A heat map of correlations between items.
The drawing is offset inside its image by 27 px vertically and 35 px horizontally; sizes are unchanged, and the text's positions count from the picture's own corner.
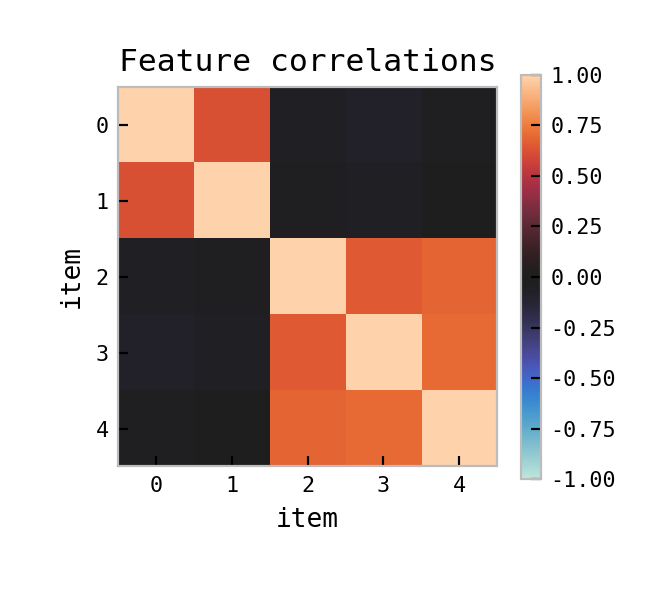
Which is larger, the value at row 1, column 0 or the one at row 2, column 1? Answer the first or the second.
the first
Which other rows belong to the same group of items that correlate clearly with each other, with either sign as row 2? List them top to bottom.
3, 4
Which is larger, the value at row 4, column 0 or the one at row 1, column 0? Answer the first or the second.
the second
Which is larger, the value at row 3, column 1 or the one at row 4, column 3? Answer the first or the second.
the second
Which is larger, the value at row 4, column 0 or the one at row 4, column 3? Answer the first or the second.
the second
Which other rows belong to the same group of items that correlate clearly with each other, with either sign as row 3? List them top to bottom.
2, 4
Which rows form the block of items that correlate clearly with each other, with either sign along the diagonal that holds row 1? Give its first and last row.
0 to 1
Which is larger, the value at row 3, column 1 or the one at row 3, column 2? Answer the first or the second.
the second
